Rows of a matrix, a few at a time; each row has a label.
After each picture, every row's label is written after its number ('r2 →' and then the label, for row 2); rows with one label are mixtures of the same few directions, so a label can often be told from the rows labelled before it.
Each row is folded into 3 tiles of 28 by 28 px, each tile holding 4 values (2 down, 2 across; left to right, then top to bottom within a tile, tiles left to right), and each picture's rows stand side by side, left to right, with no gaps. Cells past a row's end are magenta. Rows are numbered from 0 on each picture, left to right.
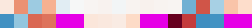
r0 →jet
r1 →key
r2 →jet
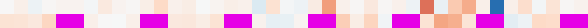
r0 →key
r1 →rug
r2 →key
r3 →rug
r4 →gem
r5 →rug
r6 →jet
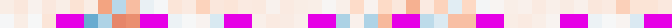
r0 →gem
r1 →jet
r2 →key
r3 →rug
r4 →gem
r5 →jet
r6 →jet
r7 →key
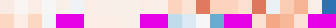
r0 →gem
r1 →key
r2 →key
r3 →rug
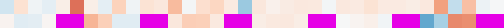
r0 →rug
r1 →jet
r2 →rug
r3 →rug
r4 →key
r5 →jet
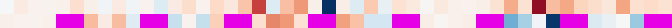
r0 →rug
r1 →gem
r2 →gem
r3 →rug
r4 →jet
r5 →rug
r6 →key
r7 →key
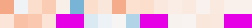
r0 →rug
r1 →key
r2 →jet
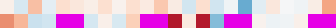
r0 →jet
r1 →gem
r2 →gem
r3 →rug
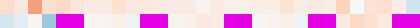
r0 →key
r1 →key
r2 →jet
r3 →key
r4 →rug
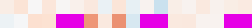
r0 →jet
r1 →gem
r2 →jet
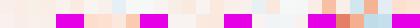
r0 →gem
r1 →key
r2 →jet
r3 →rug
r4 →jet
